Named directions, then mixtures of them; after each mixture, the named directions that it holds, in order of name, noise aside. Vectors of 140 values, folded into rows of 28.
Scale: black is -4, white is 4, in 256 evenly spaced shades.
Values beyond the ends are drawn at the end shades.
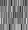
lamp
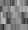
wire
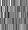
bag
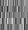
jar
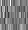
bag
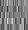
jar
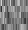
bag, wire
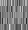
lamp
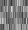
lamp, wire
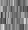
jar, wire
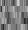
bag, wire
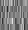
jar, lamp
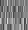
jar, lamp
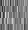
bag, jar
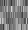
lamp, wire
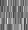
jar, lamp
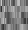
bag, wire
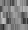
wire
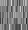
lamp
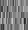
jar, wire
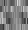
lamp, wire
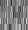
jar, lamp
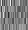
bag, lamp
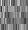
bag, wire
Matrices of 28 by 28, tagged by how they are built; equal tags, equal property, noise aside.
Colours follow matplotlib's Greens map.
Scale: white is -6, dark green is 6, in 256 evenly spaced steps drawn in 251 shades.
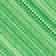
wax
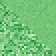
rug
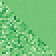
rug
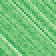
wax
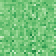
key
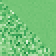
rug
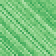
wax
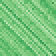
wax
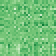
key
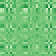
key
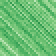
wax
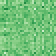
key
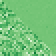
rug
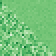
rug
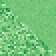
rug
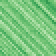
wax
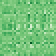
key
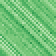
wax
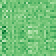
key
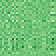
key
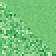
rug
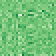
key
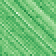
wax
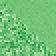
rug
